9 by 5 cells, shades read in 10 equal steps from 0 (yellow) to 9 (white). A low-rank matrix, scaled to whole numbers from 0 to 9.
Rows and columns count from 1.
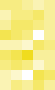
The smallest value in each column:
2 2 0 2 3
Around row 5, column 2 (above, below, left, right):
3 2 6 7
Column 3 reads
5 4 3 4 7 0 4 9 5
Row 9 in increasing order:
3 4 5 5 6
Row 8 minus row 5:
0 1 2 -1 -1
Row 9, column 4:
3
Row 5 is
6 6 7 3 4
